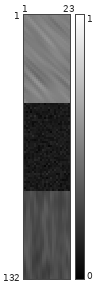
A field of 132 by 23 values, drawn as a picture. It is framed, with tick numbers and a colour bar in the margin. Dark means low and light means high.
The table splits into 3 rows of 1 panel. Panel 1,1: middling, slanting down to the right, faint in contrast. Panel 2,1: very low, fine-grained, faint in contrast. Panel 3,1: low, streaked downward, faint in contrast.
